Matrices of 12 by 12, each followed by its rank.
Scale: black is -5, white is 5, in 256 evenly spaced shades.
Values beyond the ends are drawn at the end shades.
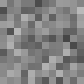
full rank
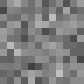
full rank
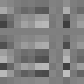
one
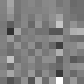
two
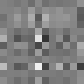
two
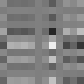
one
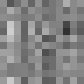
two
